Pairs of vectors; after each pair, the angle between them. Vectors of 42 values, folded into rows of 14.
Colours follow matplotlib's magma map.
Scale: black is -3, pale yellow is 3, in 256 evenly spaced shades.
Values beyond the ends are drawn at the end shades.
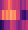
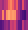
nearly parallel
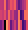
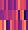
nearly opposite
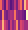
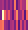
partly aligned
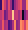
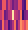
nearly parallel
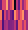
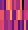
orthogonal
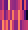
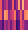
partly opposed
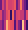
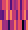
partly opposed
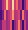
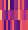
partly opposed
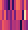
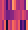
orthogonal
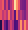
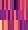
nearly opposite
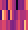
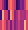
nearly parallel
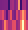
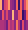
partly opposed
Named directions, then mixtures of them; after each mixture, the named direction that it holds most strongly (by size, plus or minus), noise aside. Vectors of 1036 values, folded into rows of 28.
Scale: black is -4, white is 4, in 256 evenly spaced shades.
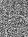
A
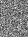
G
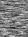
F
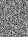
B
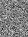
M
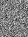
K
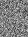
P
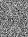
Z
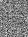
A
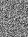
K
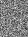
G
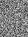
P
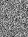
K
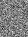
M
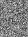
B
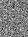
M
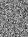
P
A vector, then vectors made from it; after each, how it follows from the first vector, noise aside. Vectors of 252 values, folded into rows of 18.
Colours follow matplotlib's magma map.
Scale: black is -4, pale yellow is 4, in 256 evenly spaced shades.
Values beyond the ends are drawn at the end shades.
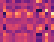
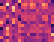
wrapped around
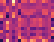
wrapped around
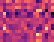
negated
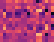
negated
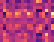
copied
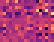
sign-scrambled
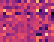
sign-scrambled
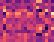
copied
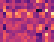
copied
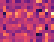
copied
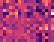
sign-scrambled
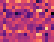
negated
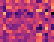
negated
